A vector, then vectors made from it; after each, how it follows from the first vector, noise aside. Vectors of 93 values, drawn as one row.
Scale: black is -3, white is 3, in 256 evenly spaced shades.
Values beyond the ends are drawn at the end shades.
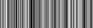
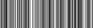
negated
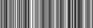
negated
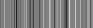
partly zeroed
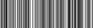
negated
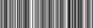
negated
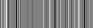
partly zeroed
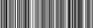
negated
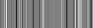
partly zeroed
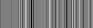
partly zeroed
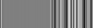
partly zeroed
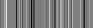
partly zeroed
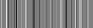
partly zeroed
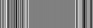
partly zeroed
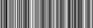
negated
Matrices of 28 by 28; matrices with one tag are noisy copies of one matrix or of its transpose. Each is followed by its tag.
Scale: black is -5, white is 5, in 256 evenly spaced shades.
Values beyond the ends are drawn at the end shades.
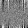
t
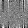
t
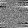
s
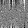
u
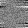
s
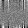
t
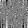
s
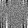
s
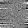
t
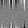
u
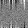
u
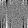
s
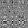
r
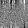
u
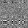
r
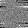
s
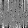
t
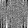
s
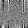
t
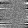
t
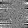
t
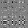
r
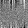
u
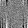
s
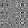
r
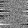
u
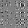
r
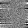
t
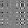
r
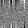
u
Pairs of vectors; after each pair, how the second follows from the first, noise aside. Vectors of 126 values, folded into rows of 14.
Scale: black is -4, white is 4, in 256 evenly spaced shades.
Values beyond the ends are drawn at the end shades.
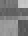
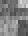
copied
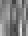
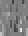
partly zeroed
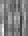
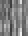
wrapped around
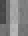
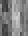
wrapped around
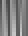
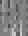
partly zeroed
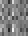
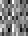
scaled up
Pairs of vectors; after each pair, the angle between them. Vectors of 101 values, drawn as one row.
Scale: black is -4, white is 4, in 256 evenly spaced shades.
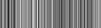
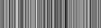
orthogonal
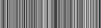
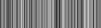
partly aligned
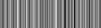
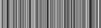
partly aligned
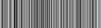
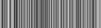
nearly parallel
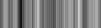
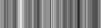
nearly opposite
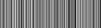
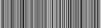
orthogonal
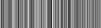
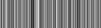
partly aligned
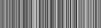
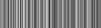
partly opposed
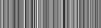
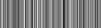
nearly parallel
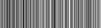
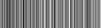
nearly parallel
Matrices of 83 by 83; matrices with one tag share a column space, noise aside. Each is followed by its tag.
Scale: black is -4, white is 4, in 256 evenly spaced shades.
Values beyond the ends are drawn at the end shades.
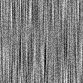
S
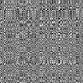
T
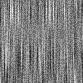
S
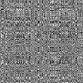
T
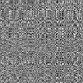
T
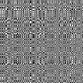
T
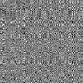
T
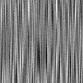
S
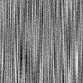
S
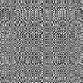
T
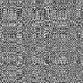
T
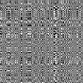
T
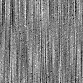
S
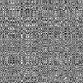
T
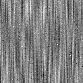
S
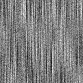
S
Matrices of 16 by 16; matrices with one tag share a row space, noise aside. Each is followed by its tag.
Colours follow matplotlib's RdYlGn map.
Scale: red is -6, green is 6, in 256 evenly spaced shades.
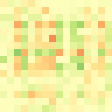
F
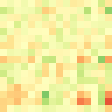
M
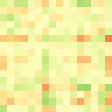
M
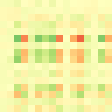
F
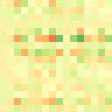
F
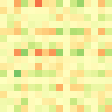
F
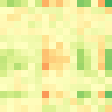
M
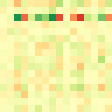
F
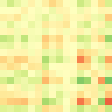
M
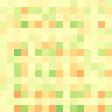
F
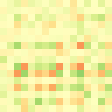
F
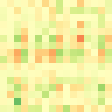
F
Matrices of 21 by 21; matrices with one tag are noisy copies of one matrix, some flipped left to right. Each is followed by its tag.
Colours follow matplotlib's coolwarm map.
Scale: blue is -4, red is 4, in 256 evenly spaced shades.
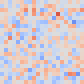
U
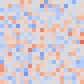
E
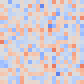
E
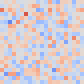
U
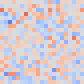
U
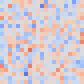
E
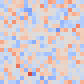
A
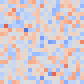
A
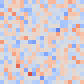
A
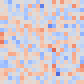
E
